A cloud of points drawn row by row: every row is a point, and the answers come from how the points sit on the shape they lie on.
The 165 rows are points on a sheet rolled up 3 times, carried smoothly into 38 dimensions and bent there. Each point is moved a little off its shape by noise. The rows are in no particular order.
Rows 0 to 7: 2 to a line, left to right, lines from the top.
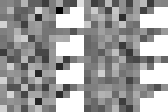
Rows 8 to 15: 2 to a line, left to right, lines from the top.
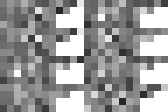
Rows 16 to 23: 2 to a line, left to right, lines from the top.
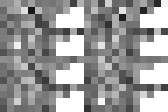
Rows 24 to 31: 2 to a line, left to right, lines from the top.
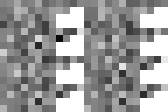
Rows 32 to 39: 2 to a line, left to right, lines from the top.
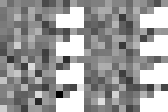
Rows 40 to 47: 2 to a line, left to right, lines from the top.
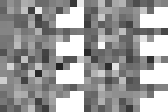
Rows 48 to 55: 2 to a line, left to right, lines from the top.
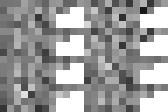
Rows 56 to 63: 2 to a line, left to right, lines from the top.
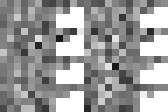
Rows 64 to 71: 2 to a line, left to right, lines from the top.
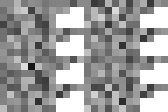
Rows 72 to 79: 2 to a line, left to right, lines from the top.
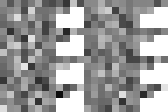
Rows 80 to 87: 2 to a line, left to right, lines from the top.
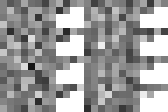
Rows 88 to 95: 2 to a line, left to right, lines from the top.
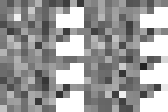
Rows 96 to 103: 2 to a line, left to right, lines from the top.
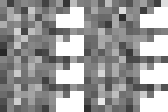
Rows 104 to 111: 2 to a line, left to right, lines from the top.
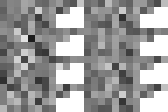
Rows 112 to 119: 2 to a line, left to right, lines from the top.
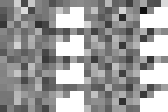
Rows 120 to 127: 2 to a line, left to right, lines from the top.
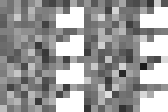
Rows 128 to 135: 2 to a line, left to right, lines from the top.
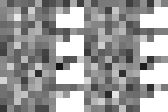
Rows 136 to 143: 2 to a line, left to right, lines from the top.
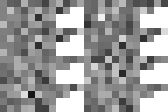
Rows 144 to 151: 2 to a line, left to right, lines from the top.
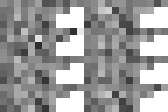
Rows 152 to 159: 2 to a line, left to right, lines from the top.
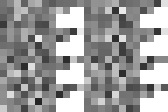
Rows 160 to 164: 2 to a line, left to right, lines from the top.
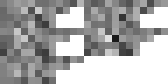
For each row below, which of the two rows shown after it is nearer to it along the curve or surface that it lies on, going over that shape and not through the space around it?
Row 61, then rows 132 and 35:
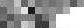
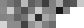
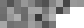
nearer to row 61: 132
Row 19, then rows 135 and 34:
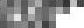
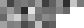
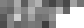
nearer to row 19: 135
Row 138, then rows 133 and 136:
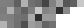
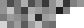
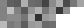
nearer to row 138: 136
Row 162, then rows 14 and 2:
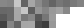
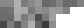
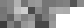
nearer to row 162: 2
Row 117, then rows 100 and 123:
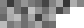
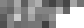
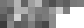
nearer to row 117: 100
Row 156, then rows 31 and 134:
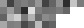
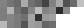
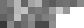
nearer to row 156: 31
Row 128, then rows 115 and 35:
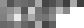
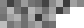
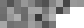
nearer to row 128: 115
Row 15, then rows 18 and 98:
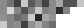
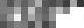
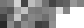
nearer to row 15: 18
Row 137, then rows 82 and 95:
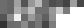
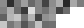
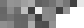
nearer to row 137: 82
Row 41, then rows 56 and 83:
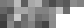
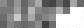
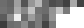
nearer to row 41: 56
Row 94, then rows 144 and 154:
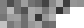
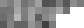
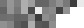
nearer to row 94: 154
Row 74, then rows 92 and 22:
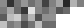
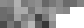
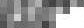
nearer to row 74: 22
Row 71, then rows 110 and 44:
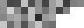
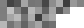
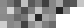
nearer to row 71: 44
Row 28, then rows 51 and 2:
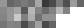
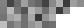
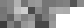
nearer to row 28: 51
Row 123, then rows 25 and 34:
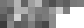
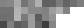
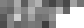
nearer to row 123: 34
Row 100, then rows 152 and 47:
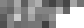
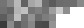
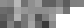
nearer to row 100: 152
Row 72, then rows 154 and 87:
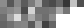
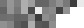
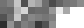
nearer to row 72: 87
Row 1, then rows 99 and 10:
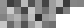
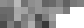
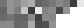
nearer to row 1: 10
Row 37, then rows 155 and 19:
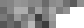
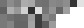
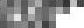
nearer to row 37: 155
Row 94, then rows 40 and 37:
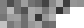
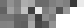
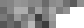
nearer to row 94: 40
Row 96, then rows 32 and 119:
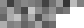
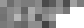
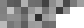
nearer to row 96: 119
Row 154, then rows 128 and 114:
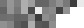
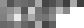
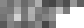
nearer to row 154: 114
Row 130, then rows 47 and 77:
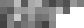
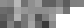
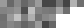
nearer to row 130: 77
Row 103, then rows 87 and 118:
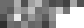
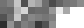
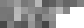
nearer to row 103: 87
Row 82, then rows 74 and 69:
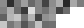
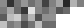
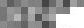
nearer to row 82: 74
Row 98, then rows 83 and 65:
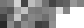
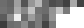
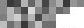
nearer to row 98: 83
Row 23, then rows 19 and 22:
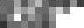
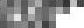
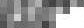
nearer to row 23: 19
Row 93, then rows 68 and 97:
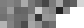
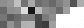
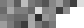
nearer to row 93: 97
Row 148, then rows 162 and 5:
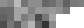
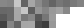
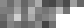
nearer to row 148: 162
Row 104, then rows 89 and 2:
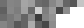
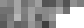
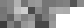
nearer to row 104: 2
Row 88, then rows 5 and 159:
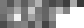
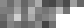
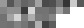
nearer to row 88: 159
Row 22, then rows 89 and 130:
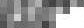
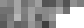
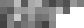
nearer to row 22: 130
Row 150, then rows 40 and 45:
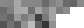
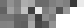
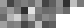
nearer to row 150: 40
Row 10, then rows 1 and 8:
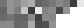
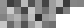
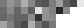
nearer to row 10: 8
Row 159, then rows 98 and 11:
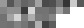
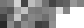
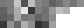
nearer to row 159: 98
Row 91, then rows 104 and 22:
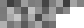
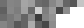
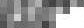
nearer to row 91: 22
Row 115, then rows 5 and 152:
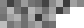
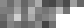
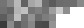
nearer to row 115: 5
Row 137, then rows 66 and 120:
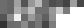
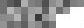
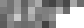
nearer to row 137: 120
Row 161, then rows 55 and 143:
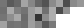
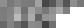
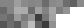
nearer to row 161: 55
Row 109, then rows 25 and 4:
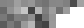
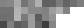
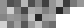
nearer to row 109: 25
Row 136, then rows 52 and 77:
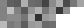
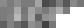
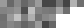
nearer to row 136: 77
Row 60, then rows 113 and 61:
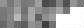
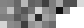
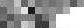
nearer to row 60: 61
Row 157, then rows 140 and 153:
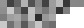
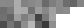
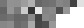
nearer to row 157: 153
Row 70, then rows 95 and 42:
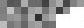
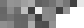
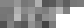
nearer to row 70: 95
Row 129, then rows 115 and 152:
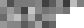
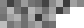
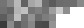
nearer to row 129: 115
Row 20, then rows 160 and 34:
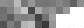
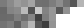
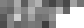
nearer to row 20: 160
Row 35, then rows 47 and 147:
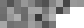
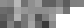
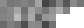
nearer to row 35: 147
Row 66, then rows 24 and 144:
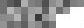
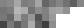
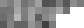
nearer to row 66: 144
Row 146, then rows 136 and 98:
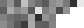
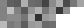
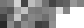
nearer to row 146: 136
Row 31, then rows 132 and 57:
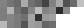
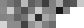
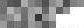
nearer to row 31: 57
